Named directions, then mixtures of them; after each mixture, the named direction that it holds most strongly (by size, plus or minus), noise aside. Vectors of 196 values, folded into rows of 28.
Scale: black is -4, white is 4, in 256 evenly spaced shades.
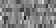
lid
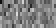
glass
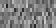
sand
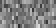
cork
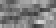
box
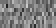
sand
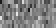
glass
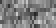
box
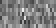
lid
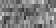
lid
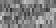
cork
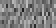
sand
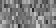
cork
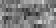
box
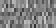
sand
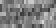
box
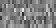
sand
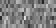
lid
